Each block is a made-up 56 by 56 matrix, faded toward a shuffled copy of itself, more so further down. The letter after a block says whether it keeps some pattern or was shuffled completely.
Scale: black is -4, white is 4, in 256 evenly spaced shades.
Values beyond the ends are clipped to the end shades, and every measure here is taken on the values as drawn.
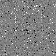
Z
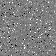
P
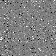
Z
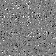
Z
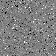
P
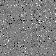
Z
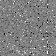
Z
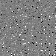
Z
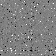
Z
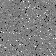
P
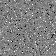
P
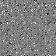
Z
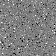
P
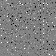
Z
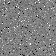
P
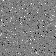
P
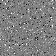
P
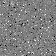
P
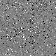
Z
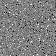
P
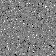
P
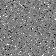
P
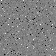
P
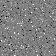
P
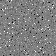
P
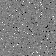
P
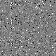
Z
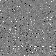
Z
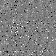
Z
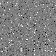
Z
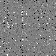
Z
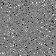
Z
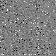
Z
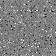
Z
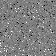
P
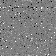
Z
